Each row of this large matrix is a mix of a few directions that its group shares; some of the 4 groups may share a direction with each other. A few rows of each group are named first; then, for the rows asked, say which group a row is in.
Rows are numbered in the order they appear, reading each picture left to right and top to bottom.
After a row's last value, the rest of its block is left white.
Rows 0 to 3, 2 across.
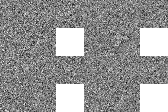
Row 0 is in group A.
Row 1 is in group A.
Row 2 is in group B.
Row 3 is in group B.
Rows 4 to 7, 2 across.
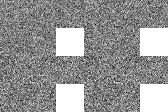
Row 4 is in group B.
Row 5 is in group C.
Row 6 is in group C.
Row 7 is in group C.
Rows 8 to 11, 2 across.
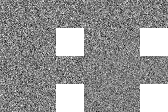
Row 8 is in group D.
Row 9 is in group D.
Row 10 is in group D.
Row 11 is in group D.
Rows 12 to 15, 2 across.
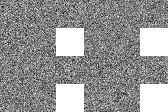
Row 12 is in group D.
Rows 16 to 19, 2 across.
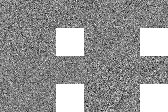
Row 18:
C
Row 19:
B
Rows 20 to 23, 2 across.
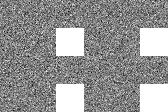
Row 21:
B
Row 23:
C
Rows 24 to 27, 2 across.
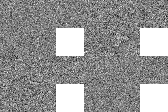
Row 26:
C
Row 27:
B
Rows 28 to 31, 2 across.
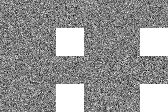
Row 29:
C
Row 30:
C
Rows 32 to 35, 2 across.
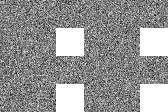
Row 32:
D
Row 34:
C
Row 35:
B
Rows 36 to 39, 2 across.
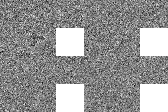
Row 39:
D
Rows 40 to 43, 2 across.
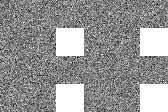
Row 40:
C
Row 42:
C
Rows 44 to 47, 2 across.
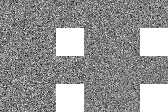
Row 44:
C
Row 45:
C
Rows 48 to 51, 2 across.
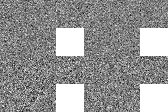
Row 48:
D
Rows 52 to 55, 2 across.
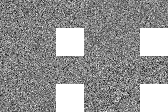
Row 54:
D
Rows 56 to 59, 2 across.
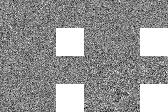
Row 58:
D
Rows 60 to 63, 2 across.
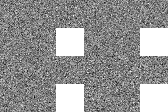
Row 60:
C
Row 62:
D
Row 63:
D
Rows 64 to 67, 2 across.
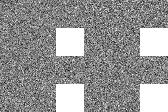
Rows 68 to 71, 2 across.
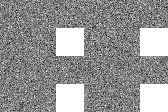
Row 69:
C
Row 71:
D
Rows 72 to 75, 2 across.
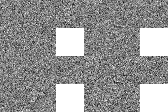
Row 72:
B
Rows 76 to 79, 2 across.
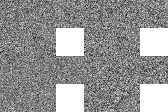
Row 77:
B
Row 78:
D
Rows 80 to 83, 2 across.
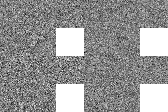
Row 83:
D
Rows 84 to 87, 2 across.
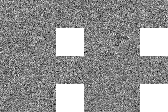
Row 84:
B
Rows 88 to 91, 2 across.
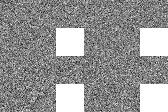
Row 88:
C
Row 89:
D
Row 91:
C
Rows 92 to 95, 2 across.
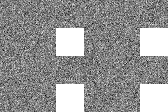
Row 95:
C
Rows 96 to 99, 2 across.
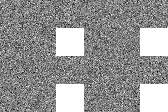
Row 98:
B
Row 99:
C
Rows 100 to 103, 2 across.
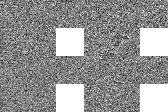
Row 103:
C
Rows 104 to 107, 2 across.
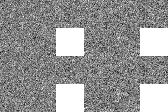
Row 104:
B
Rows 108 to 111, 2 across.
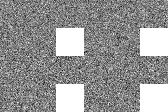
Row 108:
C
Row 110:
D
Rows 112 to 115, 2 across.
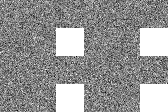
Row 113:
C
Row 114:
C
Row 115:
D
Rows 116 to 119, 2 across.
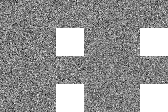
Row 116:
C
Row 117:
C
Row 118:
D
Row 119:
D
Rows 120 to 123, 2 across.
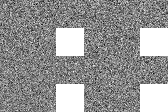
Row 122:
C
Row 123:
D
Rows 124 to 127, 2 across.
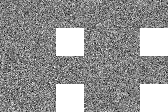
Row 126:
D
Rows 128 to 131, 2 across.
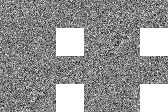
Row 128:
B
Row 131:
C
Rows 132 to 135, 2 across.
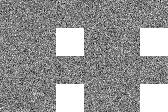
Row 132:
D
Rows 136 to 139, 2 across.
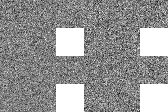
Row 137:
C
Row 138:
C
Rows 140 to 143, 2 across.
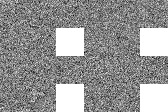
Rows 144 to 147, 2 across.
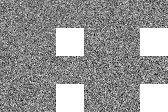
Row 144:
D
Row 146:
C
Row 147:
D
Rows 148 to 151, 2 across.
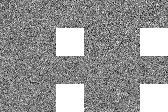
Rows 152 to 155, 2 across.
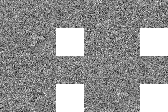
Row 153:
C
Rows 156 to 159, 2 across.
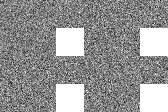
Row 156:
D
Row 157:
C
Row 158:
C
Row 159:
D
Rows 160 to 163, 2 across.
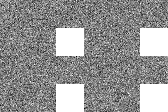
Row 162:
C
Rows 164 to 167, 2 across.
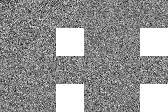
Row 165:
D
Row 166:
D
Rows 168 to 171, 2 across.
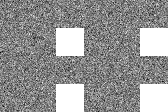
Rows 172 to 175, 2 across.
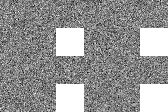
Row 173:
C
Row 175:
D
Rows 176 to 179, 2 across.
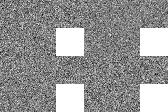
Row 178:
B
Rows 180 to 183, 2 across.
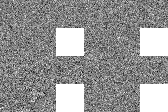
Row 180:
C
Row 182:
B
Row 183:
C
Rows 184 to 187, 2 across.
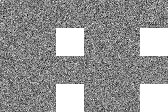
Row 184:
D
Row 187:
D
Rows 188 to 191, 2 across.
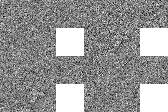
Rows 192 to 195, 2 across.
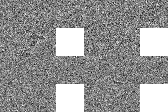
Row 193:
B
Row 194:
C
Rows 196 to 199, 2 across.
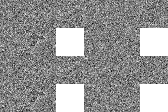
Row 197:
B
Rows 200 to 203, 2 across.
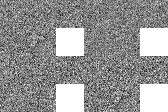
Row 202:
C
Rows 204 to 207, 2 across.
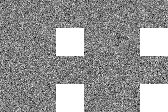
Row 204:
B
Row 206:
D
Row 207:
C
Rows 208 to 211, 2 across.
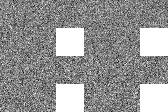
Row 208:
C
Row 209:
B
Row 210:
B
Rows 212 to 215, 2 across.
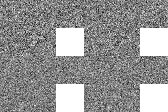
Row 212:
B
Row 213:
B
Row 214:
D
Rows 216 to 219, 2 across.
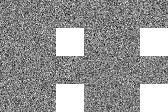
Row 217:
D
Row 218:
B
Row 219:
D
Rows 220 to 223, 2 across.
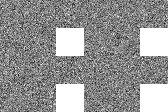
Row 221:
B
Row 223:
D
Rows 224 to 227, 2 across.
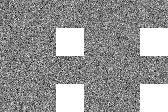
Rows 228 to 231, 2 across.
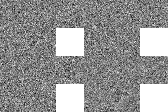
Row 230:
B
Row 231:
B
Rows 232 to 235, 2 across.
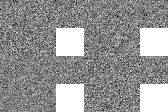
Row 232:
C
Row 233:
B
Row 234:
C
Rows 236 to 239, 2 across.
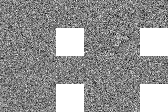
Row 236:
C
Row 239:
C
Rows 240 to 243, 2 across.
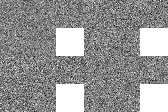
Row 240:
D
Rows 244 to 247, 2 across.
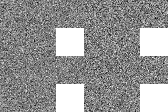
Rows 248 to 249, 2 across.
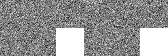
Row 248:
B
